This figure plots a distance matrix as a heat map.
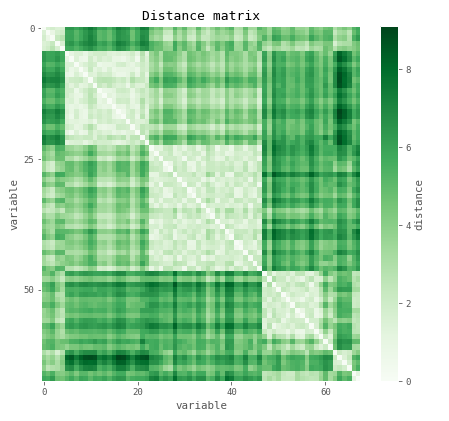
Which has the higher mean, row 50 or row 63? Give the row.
63
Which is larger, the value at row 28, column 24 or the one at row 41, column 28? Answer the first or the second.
the second
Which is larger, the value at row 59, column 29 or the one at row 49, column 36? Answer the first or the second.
the second
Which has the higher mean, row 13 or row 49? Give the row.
49
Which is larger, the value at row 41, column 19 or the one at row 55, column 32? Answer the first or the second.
the second
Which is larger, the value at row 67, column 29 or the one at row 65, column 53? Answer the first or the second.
the first
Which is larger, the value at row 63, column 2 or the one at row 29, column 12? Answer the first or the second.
the first
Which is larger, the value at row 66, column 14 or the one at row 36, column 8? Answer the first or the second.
the first
